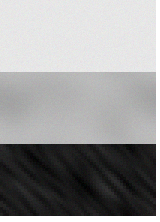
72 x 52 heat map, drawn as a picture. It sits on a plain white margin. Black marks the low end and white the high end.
The table splits into 3 rows of 1 panel. Panel 1,1: very high, flat. Panel 2,1: high, smooth, faint in contrast. Panel 3,1: very low, slanting down to the right, faint in contrast.
